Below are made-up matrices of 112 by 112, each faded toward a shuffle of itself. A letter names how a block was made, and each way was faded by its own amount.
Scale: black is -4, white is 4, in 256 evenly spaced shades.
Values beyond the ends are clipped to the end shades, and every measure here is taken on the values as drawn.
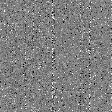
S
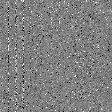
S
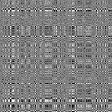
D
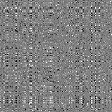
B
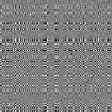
D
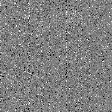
S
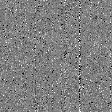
S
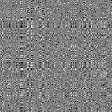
B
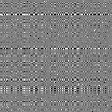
D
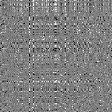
B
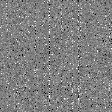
S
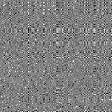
B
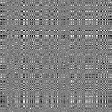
D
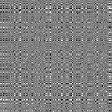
D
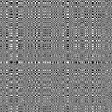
D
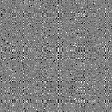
B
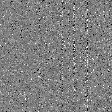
S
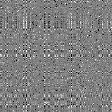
B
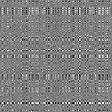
D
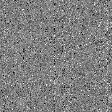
S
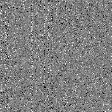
S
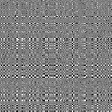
D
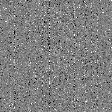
S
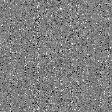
S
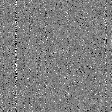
S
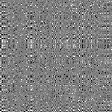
B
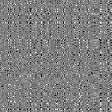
B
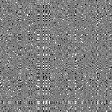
B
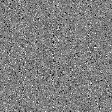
S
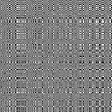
D
